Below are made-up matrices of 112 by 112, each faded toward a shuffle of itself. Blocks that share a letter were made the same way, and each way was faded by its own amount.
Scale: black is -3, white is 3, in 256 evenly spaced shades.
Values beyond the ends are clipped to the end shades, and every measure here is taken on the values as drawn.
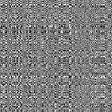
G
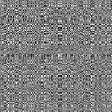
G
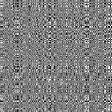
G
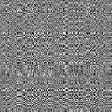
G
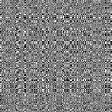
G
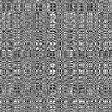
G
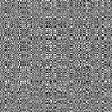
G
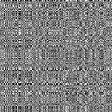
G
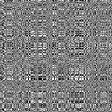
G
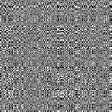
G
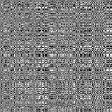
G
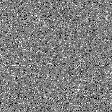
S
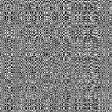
G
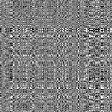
G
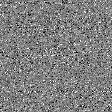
S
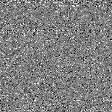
S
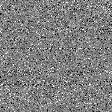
S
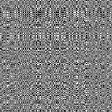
G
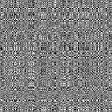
G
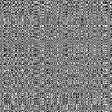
G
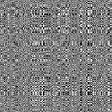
G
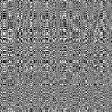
G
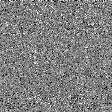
S
